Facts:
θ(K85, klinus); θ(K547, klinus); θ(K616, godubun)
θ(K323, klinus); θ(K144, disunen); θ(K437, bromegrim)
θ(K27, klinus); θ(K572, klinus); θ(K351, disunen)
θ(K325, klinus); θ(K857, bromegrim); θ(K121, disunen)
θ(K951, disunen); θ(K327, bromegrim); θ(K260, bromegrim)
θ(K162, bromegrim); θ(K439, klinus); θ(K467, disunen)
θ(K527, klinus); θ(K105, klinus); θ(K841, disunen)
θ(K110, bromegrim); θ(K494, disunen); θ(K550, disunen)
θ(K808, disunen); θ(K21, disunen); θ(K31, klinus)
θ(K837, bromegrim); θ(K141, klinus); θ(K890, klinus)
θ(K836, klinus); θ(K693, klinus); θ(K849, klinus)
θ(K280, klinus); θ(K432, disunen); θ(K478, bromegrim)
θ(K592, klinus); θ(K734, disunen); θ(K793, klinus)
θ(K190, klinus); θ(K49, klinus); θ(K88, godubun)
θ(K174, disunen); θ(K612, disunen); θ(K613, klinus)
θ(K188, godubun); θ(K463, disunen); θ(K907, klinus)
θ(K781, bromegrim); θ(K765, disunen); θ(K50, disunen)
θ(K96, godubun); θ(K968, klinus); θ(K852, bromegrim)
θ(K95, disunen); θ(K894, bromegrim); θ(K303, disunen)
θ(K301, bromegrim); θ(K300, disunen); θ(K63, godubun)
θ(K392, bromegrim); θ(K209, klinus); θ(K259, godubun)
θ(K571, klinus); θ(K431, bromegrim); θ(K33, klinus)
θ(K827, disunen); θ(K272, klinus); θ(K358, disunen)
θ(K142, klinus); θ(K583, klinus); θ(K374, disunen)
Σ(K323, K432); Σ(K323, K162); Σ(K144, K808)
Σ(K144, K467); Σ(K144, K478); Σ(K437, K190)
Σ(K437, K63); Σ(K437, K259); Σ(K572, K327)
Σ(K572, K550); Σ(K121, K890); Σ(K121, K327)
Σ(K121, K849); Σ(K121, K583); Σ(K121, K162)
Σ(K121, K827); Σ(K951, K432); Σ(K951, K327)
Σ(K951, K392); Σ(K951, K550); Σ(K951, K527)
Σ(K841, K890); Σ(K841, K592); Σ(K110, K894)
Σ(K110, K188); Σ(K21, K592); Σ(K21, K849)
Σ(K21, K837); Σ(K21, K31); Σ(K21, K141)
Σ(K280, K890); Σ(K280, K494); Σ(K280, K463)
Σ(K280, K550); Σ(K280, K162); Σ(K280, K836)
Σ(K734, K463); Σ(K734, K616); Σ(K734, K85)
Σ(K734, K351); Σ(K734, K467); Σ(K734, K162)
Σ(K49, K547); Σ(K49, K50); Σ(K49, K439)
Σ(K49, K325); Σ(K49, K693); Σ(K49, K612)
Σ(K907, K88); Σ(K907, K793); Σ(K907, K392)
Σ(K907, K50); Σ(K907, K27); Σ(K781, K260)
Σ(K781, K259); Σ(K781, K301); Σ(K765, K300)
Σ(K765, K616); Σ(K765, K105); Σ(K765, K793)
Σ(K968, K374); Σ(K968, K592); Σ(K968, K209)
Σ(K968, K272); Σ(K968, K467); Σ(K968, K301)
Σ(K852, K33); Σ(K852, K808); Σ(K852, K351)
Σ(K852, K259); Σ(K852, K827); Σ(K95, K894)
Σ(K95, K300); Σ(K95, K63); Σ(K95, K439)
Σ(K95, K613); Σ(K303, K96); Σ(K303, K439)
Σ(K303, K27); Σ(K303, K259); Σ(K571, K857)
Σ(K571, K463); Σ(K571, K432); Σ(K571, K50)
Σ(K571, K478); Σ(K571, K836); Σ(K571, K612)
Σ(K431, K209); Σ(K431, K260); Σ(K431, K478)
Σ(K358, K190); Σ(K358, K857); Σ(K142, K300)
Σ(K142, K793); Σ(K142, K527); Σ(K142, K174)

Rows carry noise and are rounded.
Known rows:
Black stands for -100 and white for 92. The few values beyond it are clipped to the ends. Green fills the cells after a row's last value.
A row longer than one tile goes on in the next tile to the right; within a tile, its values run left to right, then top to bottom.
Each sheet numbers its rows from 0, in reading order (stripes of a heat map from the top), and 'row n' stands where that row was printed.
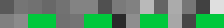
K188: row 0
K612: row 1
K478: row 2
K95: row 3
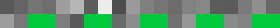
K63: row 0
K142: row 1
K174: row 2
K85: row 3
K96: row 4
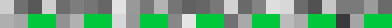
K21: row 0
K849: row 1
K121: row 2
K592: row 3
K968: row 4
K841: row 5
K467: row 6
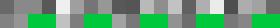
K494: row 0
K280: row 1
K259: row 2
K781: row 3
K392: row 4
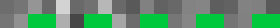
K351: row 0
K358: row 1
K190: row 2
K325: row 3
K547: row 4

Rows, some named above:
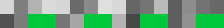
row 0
K431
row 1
K968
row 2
K358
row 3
K616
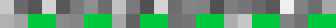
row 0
K21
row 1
K96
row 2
K110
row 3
K612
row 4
K890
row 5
K734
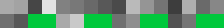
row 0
K765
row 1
K890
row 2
K527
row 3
K793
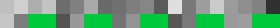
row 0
K572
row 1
K808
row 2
K85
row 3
K144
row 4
K162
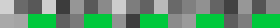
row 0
K21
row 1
K300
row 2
K49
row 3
K827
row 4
K300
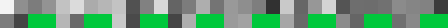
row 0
K571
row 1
K951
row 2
K437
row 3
K209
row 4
K162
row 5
K852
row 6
K439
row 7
K463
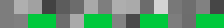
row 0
K432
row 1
K301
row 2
K907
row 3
K857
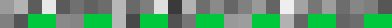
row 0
K142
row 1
K894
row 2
K303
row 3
K793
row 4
K827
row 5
K323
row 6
K50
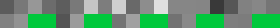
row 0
K33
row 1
K260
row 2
K968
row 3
K463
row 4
K27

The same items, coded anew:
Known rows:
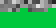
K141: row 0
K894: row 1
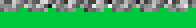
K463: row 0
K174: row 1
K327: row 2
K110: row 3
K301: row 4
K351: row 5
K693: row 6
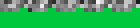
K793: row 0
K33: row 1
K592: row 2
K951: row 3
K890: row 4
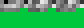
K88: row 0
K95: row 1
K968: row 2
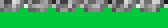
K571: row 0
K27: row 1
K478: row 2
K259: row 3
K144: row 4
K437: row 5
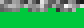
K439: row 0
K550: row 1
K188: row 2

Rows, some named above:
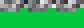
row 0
K190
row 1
K968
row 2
K527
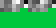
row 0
K841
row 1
K121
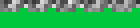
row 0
K765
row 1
K765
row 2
K431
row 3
K616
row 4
K849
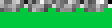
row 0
K437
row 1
K85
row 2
K781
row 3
K841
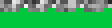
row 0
K280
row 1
K765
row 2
K49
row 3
K27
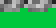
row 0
K827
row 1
K63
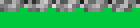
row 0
K259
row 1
K907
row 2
K890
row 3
K259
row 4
K260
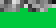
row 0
K852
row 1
K96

